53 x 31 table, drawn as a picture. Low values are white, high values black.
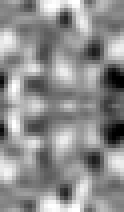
The texture is blotchy. The middle left is the roughest part. The top and bottom halves mirror each other. The ninth with the highest average is the middle right. There are no lone odd cells. The values follow a bell shape.
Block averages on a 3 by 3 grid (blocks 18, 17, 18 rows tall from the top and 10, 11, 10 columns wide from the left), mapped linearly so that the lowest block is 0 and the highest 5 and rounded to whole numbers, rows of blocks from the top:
001
015
001
